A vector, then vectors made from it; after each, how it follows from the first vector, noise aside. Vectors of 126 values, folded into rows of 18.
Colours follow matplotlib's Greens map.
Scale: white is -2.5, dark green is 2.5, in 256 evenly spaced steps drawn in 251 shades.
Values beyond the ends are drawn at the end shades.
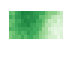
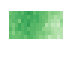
shrunk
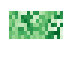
sign-scrambled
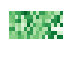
sign-scrambled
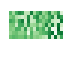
sign-scrambled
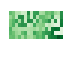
sign-scrambled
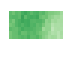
shrunk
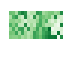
sign-scrambled
